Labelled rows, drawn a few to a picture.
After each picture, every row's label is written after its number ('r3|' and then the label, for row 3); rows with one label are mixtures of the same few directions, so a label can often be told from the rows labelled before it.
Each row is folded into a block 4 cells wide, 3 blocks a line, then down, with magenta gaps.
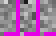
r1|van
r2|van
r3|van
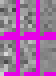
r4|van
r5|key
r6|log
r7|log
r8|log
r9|van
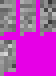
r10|key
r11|key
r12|log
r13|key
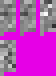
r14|key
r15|key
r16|key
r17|key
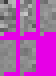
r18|van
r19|key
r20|van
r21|key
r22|key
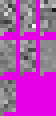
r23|log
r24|key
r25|van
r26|log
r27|van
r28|van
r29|log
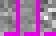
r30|log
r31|key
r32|van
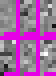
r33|van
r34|key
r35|key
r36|log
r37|log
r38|key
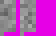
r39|key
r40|key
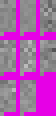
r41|van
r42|log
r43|log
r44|van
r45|log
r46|van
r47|van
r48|log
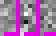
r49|key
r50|log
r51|key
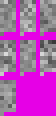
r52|van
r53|log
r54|log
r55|log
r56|van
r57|log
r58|key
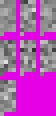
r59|key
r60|van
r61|key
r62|log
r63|van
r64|van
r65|van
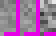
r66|log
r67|log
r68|log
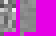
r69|van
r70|van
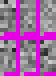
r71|van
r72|key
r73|log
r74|van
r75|log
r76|key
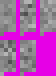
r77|log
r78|key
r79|log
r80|log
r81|van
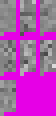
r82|van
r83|log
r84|key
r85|log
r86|log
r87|key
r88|van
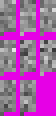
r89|log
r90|log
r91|van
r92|van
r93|key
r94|van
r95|log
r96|log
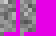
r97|van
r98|log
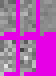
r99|log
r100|key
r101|key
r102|log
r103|van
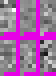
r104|van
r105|van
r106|log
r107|key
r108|key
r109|key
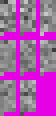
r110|van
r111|van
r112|log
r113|van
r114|log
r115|van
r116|key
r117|log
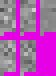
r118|van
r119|van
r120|van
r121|log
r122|log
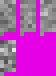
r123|log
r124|key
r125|key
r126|van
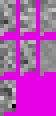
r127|log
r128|van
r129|van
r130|key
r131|log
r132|log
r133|key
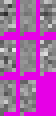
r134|key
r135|log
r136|key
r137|van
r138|log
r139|key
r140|log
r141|van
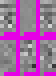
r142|key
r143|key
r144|key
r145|log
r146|key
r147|key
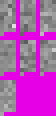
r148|key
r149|log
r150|log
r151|key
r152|van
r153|van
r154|log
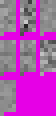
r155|key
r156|log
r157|van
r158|log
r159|log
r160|log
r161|key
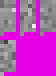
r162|van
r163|key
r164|van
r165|van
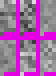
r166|log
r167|log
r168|log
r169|log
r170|log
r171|log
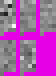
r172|key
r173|log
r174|key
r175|log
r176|key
